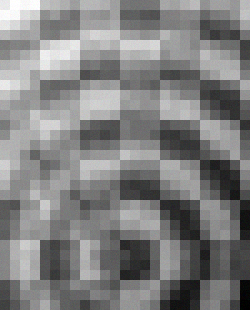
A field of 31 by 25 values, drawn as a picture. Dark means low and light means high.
On average the colour sits 50% of the way up the scale. The ninth with the highest average is the top left. The field climbs toward the top left. The ninth with the lowest average is the bottom right. Rings spread out from the bottom middle.
